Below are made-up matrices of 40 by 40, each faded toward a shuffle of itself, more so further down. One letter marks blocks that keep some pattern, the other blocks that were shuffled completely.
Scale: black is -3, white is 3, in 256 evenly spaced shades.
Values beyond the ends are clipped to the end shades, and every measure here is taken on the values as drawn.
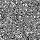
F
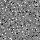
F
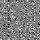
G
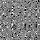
G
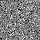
F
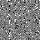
G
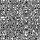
G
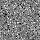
F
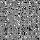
G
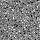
F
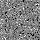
F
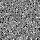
F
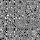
G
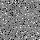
F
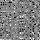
G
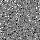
F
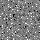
F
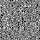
G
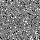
F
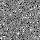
F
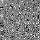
G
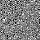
G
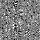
G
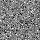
F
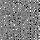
G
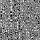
G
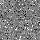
F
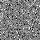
F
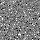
F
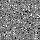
F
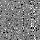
G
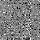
G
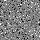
F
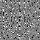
G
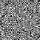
G
